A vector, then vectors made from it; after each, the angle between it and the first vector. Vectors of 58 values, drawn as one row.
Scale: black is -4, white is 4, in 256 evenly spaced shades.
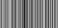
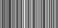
nearly opposite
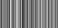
partly aligned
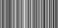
nearly opposite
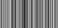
nearly parallel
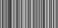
nearly opposite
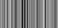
partly aligned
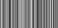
partly opposed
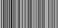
orthogonal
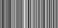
nearly opposite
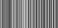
nearly opposite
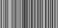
nearly parallel
